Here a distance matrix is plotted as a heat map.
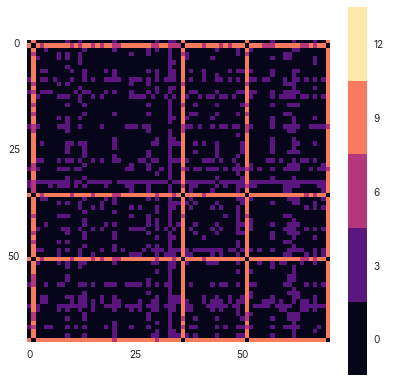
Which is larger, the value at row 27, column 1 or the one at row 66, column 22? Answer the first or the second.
the first
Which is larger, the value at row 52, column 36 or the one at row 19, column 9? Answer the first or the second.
the first
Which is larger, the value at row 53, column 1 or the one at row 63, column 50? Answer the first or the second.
the first
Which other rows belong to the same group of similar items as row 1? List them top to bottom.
36, 51, 70
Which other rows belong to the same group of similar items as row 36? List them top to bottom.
1, 51, 70
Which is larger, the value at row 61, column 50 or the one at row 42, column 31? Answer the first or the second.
the first
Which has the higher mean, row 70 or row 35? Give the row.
70
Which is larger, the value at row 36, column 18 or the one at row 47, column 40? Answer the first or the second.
the first
